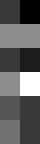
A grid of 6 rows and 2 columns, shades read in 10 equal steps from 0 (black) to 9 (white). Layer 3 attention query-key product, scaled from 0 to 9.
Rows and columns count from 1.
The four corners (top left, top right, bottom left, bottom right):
2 0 4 2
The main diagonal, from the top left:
2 5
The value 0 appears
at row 1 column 2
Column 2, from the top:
0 5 1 9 2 2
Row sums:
2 10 3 14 5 6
